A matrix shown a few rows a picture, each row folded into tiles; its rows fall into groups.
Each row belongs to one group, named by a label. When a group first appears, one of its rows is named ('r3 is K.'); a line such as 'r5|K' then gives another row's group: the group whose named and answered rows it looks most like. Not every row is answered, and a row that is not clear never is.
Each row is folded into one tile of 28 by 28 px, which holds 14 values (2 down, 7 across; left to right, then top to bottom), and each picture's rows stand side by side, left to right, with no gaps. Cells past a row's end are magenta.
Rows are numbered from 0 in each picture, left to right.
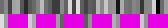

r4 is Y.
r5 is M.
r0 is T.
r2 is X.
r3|X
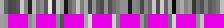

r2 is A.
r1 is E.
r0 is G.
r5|X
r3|Y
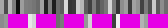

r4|Y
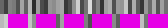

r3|A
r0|Y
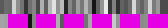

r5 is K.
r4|G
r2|A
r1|X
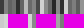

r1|T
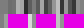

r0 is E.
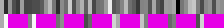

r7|Y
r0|Y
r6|A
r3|A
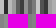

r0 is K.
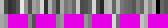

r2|E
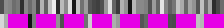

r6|X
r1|X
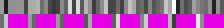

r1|K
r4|E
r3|E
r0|Y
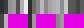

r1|X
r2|K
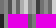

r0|X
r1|A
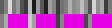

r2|X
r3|K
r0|K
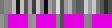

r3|K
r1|Y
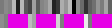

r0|M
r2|M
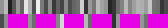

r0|A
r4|X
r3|T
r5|K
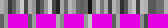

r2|T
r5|A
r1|E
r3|Y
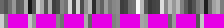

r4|A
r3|A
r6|K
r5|G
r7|E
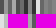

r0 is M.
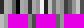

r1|M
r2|E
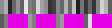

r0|A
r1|K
